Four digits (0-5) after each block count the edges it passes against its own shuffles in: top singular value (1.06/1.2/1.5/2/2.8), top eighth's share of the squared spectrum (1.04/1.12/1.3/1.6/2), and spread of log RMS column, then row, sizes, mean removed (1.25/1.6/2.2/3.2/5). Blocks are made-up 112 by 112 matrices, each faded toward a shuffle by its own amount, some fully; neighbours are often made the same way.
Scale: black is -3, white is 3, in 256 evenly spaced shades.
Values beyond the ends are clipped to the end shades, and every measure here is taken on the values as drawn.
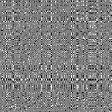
5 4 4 4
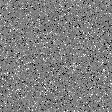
0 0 0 0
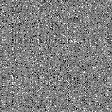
4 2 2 1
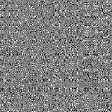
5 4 3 3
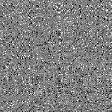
4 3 2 2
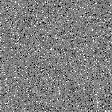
3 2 1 0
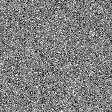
1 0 0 0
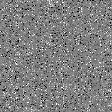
3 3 2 1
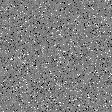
0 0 0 0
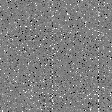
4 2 1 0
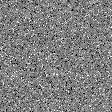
0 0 0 0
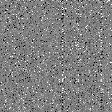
4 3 2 1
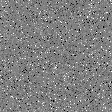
0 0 0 0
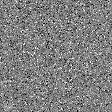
2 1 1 0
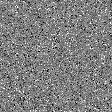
1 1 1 0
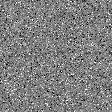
0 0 0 0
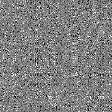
4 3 3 2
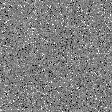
2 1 0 0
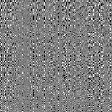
5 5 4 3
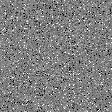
3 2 1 0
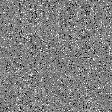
3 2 2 1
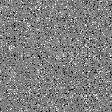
4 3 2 1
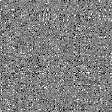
4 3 2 3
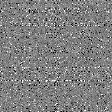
4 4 2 3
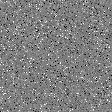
1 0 0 0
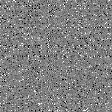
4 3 1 2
